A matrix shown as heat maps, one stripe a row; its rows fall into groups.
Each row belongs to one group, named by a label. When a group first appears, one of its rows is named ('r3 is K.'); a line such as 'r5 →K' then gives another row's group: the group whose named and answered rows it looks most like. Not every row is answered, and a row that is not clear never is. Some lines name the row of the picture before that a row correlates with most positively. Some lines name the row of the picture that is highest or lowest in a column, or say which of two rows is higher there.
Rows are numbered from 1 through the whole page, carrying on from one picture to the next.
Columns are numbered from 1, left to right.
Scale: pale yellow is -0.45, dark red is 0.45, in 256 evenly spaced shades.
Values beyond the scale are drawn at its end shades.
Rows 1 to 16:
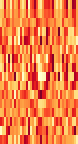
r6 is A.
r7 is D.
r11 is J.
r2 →D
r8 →D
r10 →D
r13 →D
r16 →J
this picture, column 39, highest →9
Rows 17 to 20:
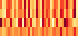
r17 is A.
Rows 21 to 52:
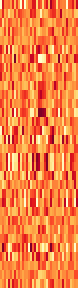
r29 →A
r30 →J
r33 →J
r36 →D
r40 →D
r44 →D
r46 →J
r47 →J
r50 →J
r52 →D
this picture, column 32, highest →36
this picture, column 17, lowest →33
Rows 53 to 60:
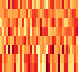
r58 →D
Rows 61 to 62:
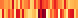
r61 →J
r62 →J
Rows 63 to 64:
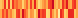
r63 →D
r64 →J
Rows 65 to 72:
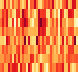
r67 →J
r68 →J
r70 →J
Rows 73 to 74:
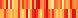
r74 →D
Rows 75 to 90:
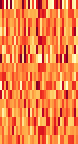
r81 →A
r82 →J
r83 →A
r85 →A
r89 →J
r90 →J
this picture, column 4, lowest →81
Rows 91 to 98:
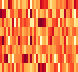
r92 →A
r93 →J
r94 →D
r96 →A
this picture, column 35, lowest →93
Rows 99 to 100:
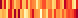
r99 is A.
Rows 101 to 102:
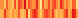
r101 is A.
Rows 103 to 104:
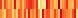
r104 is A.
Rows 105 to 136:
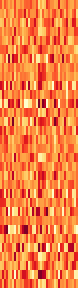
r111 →D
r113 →J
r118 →J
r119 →A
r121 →J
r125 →J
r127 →A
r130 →J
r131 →D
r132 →J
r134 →D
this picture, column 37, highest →132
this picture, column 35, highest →132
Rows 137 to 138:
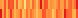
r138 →A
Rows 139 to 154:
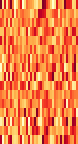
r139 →A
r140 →J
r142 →D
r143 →A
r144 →D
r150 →A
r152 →D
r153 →D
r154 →A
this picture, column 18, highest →152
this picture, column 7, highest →147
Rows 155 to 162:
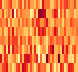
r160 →D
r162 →J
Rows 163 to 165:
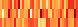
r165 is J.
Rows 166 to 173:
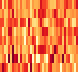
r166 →A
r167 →J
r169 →A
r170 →A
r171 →J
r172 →D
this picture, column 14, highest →173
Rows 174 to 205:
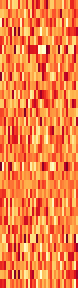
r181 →J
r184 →J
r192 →A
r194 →J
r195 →A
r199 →D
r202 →J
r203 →A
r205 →A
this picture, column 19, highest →200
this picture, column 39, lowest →200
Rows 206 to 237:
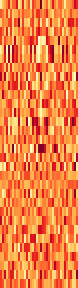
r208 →J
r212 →D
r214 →A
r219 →D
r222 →J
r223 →A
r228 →D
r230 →A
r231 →J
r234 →D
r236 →A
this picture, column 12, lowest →211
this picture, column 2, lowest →227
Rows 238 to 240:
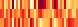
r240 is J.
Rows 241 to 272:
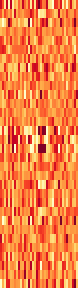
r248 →D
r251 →A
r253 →A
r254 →D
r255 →J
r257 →J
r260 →D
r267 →A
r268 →A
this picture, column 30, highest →261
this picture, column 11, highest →256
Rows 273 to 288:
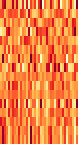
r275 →D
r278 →D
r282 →D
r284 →A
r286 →A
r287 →A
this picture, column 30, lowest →276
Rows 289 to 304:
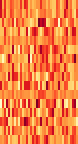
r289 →A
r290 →A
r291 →J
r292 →D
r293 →D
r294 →J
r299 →J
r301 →D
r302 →J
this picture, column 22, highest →291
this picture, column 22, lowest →298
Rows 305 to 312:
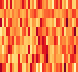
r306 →D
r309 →J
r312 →A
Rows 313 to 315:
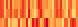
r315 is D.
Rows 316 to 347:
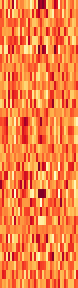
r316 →J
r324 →D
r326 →D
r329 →J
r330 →J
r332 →D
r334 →J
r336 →A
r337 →J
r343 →J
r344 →D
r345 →J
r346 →A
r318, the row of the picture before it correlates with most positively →314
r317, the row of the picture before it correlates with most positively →313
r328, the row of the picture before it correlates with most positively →315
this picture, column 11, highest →336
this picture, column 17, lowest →337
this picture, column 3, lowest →321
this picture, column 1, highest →336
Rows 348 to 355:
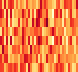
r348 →A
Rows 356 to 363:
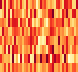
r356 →A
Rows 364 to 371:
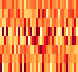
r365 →J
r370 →A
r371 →A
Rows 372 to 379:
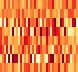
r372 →D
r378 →D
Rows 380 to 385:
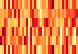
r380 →D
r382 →D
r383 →A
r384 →A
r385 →D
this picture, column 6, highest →381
